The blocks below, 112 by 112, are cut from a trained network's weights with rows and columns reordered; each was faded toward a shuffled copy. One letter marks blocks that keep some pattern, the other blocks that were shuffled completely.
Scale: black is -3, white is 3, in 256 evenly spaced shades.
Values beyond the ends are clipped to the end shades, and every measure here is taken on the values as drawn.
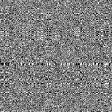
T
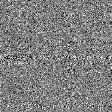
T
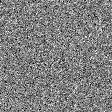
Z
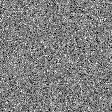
Z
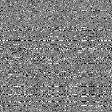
T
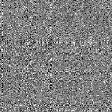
T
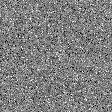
Z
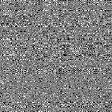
T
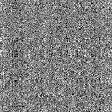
T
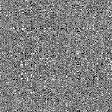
T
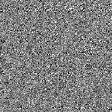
T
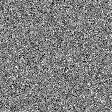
Z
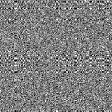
T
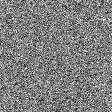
Z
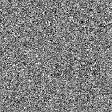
T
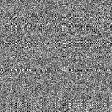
T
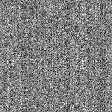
T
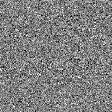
T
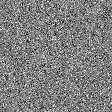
Z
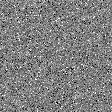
Z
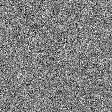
Z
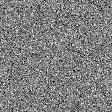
Z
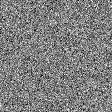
Z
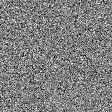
Z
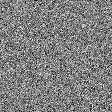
Z
